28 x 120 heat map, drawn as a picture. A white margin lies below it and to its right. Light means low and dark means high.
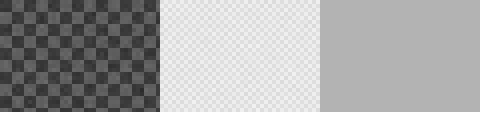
The table splits into one row of 3 panels. Panel 1,1: high, checkered. Panel 1,2: very low, checkered, faint in contrast. Panel 1,3: low, flat.
